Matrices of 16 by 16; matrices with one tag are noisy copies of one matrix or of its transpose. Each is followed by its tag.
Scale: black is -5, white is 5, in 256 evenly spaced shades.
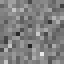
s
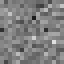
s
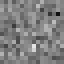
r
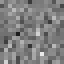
s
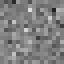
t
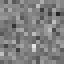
r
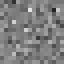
t
